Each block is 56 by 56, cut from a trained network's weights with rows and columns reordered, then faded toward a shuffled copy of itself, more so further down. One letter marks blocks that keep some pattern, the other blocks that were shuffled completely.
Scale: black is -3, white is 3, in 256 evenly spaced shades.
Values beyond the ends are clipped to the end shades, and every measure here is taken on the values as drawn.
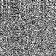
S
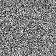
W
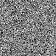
W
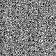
S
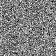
W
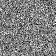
W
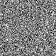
S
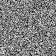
W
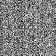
S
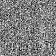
S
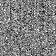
S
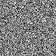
S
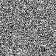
S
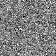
W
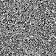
S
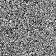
S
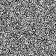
W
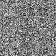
S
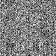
S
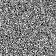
W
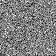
W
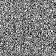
S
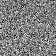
W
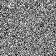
S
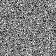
W
